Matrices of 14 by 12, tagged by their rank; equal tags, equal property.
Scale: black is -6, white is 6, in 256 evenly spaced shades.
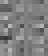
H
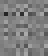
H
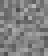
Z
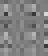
H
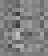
H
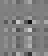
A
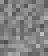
Z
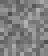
Z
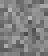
Z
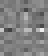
H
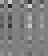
A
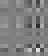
A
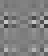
A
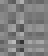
A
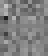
H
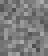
Z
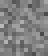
Z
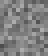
Z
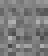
H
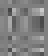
A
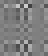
A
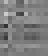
H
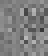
H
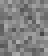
Z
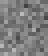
Z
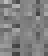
H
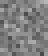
Z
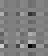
A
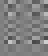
A
